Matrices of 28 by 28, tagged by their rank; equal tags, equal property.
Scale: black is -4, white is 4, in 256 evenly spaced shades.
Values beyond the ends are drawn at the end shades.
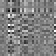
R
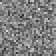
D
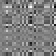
R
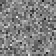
D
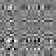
R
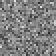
D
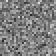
D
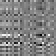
R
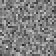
D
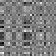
R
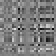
R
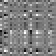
R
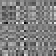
R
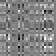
R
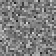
D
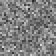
D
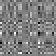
R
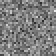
D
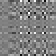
R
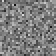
D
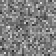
D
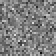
D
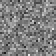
D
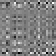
R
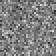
D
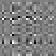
R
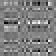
R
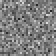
D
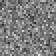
D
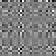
R
